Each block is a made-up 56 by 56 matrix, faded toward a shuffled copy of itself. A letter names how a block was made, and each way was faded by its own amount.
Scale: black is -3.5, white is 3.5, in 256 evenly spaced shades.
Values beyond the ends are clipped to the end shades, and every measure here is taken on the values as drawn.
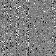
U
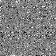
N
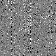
U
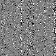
U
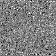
N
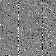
U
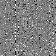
U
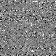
N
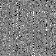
U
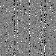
U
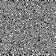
N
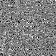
N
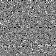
N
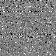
N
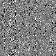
U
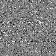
N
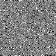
N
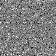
N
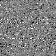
N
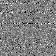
N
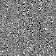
U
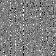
U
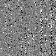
U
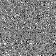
N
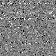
N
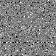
N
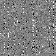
U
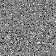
N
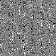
U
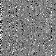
U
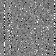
U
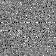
N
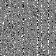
U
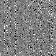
U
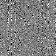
U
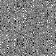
U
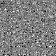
N
